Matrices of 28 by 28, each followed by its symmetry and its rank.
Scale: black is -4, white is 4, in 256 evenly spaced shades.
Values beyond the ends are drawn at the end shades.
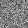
neither, full rank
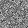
symmetric, full rank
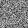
neither, full rank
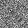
symmetric, full rank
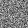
neither, full rank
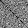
symmetric, full rank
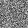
neither, full rank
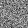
neither, full rank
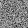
neither, full rank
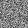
neither, full rank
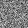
neither, full rank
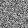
neither, full rank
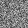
neither, full rank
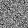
symmetric, full rank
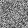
symmetric, full rank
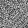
symmetric, full rank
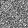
symmetric, full rank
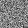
neither, full rank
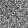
symmetric, full rank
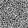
symmetric, full rank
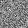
symmetric, full rank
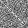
symmetric, full rank
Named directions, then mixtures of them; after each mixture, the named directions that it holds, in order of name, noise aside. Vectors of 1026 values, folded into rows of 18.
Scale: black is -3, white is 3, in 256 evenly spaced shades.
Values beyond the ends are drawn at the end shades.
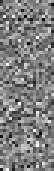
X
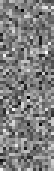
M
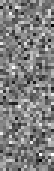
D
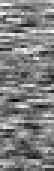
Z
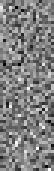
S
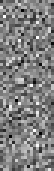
S, X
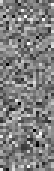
X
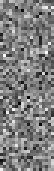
M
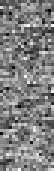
D, Z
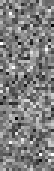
D, M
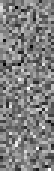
S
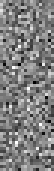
D, S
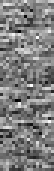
X, Z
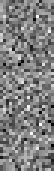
M, S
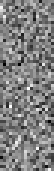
S
